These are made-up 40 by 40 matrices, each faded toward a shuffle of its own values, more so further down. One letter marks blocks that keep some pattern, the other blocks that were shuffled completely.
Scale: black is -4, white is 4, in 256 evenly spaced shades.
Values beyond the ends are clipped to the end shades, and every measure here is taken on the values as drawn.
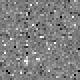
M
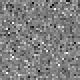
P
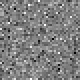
M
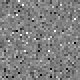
P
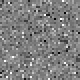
P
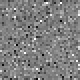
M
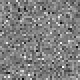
M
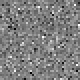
M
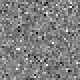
P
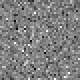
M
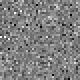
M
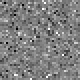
M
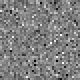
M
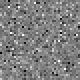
M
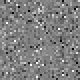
M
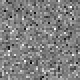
P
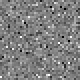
M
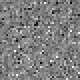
P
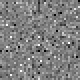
M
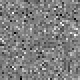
M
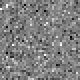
M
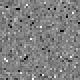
P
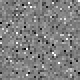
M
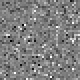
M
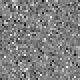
M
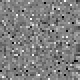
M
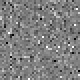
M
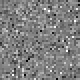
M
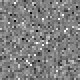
P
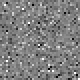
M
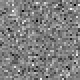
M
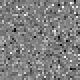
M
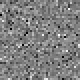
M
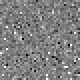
P
